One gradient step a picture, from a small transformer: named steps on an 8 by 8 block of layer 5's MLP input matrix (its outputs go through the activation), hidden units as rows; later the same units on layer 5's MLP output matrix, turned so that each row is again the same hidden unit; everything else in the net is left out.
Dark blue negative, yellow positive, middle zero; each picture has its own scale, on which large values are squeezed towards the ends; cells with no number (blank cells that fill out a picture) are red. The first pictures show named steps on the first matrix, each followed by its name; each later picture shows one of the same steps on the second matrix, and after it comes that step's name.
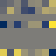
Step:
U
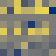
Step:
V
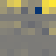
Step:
V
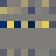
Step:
U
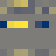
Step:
U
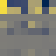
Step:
V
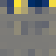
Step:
V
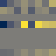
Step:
U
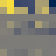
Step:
V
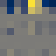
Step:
V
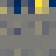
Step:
V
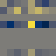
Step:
U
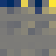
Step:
V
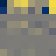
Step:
V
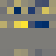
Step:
U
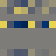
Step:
U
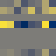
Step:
U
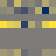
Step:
U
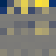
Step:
V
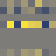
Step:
U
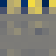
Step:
V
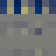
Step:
V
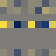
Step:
U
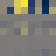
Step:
V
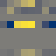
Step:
U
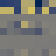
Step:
V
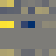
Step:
U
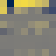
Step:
V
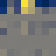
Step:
V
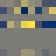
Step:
U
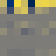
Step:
V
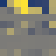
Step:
V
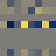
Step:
U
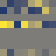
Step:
U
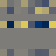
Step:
U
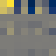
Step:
V
